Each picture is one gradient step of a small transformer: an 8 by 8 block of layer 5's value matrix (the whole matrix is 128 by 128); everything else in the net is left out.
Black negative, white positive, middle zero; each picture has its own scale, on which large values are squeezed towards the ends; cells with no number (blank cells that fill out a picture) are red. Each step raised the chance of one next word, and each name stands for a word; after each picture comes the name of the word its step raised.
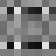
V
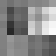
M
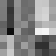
M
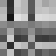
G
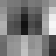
M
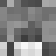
V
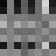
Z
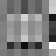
Z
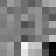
V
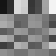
Z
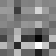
G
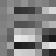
G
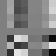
G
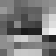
M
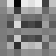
Z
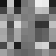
Z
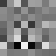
V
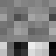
V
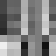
V
